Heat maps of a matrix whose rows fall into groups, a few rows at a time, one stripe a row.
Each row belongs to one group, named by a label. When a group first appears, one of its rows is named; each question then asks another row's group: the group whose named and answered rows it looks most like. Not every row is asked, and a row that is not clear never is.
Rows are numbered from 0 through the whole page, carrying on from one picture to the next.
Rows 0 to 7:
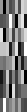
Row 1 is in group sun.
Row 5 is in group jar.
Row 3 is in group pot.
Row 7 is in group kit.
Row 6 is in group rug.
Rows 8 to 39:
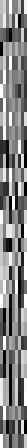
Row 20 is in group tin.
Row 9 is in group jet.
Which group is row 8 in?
tin
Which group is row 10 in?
jar
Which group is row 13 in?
kit
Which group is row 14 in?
jet
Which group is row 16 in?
tin
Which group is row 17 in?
kit
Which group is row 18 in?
sun
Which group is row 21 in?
sun
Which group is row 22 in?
rug
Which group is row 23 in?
pot
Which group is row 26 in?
tin
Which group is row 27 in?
pot
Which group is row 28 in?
jet
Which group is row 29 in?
pot
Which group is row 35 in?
pot
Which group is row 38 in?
jar
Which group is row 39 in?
pot
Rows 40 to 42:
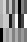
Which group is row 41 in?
pot
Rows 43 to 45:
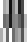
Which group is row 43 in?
pot
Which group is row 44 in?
pot
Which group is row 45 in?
tin
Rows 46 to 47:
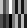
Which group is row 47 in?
jar
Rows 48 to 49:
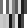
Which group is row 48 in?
kit
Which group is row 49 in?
pot
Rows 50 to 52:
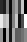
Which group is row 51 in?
pot
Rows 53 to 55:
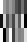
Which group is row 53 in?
jet
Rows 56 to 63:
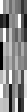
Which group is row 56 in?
jet
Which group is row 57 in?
sun
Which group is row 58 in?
kit
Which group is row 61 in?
tin
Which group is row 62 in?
pot
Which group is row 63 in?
pot
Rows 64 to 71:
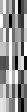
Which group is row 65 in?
pot
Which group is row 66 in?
tin
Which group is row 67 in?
tin
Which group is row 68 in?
sun
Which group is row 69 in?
tin
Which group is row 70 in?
jet
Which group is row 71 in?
jet
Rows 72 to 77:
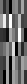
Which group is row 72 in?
jar
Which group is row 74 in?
sun
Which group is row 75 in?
rug
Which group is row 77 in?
jar
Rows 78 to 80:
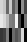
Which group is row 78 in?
jet
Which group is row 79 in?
jet
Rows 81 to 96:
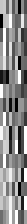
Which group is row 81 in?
jet
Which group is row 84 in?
kit
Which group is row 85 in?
jet
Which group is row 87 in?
jet
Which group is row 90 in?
pot
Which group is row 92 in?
kit
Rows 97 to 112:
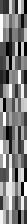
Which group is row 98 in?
jet
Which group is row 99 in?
pot
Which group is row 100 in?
jar
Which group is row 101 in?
rug
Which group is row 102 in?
sun
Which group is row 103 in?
sun
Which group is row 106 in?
jar
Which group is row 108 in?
kit
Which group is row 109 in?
sun
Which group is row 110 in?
tin
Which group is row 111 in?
sun
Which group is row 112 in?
jet
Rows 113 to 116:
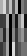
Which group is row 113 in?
jet
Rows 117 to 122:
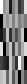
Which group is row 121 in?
sun
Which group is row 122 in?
jet
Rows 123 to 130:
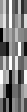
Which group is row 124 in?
tin
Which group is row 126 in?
sun
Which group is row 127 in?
tin
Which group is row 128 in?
pot
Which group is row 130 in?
jar
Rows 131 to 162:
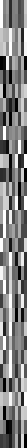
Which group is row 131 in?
pot
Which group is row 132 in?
pot
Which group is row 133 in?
tin
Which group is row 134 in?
tin
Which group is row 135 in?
jar
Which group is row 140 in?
kit
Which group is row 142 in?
pot
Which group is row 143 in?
jar
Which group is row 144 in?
jet
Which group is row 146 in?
kit
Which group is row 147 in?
kit
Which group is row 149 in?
sun
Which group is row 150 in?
jet
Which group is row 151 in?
kit
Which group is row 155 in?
kit
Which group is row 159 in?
tin
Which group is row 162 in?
jar
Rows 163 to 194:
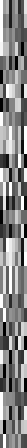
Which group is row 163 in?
pot
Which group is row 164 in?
pot
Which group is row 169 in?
tin
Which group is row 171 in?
jet
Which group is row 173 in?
tin
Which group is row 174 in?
sun
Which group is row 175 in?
pot
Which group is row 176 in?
kit
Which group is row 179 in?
jar
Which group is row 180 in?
tin
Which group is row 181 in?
tin
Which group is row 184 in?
pot
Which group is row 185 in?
kit
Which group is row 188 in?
pot
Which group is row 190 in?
jar
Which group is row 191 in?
jet
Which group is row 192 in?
pot
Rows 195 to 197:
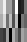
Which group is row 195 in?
jet
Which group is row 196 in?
jet
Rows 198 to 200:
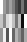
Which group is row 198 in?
jet
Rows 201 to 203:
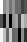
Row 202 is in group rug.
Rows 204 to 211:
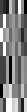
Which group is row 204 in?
sun
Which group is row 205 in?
kit
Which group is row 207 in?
kit
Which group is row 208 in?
rug
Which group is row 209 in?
rug
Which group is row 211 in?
tin
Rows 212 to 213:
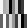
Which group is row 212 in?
pot
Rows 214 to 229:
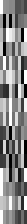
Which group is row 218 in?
kit
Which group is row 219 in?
tin
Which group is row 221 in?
tin
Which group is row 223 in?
rug
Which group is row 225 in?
jar
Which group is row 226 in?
pot
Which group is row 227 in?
jet
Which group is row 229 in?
jet
